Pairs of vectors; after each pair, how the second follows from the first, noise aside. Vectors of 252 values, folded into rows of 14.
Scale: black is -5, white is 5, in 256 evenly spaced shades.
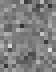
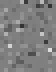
partly zeroed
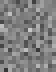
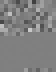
partly zeroed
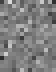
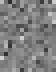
negated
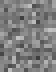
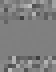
partly zeroed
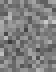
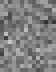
negated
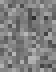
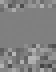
partly zeroed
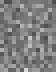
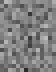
negated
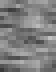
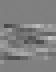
partly zeroed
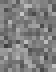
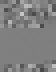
partly zeroed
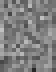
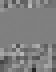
partly zeroed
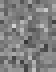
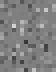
partly zeroed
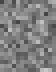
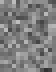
negated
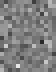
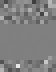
partly zeroed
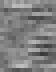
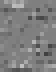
partly zeroed
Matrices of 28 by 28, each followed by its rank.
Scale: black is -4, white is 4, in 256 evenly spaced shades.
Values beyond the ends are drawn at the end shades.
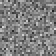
full rank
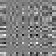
two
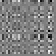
two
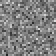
full rank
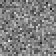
full rank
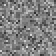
full rank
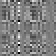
two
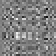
three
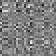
three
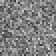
full rank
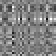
two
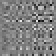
three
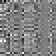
three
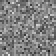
full rank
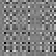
two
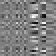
two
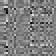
three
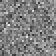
full rank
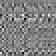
three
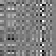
two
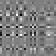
two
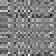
three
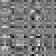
three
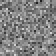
full rank
